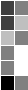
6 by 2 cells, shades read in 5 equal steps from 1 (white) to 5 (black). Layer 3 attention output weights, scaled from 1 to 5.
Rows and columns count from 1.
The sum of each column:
21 13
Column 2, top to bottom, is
3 2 3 1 1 3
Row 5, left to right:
3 1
